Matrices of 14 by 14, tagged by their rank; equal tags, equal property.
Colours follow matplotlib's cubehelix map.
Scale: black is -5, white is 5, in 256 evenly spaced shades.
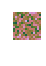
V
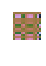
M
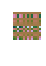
M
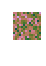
V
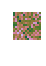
V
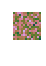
V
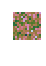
V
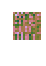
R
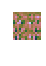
R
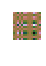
M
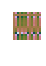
M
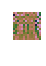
R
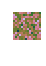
V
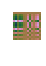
M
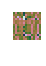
R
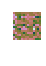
R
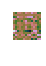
R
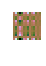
M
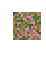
V
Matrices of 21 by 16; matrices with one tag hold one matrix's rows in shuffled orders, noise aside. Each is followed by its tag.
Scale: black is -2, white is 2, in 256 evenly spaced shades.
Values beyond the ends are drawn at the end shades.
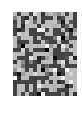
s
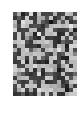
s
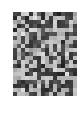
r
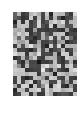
r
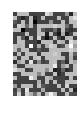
s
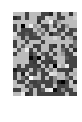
r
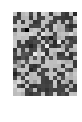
r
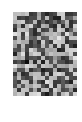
r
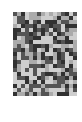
s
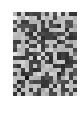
r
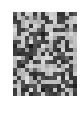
s
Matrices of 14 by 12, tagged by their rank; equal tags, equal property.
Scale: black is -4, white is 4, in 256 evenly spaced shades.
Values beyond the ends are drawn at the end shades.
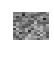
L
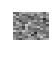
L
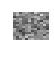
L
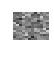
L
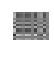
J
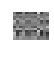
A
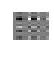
J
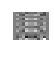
A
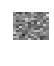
L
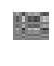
J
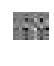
A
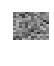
L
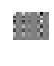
J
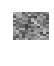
L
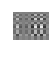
J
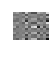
A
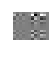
J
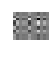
J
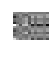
A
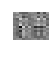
A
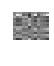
A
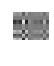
J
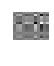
J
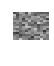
L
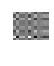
J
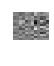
A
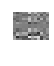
A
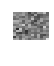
L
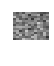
L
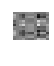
A
